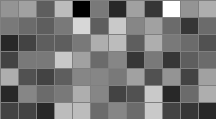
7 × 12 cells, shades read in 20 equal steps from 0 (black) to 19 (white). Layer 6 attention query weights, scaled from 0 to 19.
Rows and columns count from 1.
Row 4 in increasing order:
4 4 5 7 8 8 9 9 9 10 12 15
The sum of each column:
49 55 46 75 74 65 66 59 74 59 47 63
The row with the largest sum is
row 1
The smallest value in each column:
3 5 3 7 0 7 3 4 4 3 4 3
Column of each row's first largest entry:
10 5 7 4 1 9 9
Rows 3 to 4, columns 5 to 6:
9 13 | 12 8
